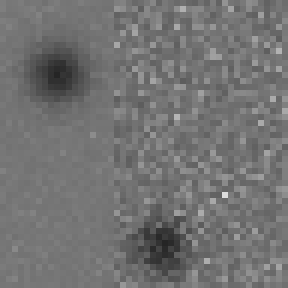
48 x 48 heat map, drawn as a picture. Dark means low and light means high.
There are two dips. The left part is calmer, up to a seam about 40% of the way across. The halves do not mirror each other. No single row or column stands out from its neighbours. No overall slope runs across the table.
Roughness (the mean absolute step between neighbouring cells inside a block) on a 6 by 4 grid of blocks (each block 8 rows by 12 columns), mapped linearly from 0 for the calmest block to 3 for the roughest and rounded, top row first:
0122 / 1122 / 0122 / 0122 / 0132 / 0122
